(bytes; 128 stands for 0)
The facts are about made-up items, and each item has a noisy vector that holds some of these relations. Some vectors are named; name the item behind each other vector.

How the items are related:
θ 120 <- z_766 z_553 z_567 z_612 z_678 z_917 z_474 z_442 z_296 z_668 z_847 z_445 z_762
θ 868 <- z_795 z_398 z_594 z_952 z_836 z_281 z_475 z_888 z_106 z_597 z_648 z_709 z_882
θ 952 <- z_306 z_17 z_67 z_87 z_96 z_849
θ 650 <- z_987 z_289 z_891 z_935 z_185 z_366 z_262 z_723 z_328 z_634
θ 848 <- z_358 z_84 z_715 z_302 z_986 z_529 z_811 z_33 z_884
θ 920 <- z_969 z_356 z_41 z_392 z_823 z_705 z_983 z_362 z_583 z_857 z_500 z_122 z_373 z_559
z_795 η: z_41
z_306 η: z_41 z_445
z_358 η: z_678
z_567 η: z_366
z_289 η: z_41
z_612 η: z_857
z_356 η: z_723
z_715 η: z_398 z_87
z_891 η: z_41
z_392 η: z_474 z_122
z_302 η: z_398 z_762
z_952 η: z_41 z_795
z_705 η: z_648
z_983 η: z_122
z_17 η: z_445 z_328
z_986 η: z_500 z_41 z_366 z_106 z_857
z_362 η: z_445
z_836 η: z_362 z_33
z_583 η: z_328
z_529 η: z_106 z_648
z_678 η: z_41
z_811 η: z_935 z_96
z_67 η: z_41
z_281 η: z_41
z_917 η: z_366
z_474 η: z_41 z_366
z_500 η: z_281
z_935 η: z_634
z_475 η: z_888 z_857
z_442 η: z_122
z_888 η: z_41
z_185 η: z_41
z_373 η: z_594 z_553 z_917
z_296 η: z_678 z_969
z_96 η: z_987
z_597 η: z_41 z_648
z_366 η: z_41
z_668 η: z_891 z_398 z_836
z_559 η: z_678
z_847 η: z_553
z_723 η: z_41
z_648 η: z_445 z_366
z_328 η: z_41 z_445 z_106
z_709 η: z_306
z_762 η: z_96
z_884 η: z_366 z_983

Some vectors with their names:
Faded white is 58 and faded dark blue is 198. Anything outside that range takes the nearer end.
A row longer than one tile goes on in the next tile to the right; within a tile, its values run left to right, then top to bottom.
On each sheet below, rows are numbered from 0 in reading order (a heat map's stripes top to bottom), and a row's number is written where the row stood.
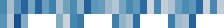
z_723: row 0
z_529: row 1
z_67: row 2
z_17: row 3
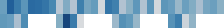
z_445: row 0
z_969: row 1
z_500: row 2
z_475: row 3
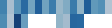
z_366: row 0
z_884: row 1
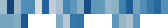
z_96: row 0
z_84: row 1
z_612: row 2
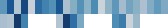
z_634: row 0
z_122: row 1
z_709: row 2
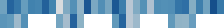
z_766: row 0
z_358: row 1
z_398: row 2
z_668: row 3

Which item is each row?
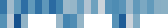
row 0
z_891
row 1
z_823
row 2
z_106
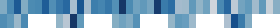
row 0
z_567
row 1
z_987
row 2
z_762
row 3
z_362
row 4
z_983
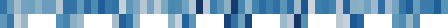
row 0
z_836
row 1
z_678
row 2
z_392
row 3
z_715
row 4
z_553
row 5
z_935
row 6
z_811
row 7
z_474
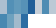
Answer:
z_849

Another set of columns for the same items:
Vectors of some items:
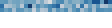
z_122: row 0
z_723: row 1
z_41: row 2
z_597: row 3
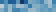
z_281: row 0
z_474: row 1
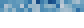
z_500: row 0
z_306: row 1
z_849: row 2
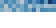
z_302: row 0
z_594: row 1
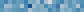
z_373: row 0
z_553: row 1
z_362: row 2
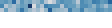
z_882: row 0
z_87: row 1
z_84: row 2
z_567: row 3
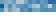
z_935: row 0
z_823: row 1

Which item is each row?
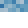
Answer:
z_668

